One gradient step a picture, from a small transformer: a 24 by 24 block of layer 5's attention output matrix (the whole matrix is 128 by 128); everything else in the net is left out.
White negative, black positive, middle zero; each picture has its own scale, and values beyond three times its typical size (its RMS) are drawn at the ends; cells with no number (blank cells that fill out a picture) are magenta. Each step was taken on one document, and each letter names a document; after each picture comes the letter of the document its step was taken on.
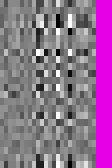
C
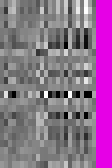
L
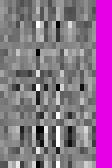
C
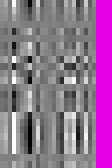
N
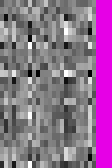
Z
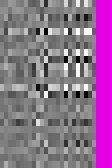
L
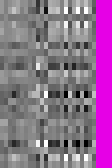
L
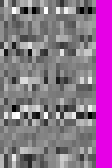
Z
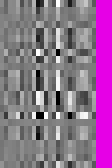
C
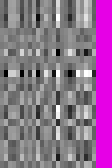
C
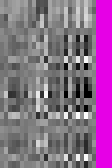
L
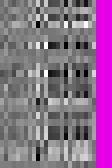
L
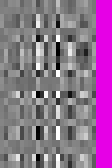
C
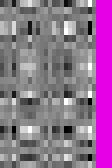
Z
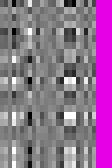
N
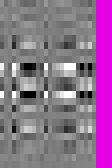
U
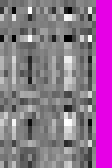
Z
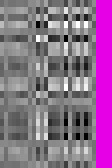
L
